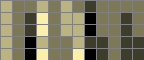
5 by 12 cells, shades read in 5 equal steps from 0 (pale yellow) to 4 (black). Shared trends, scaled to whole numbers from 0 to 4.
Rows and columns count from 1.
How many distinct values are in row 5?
5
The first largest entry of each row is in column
8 8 8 3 3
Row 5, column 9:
3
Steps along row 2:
up up down up down same up down same up down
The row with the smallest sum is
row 1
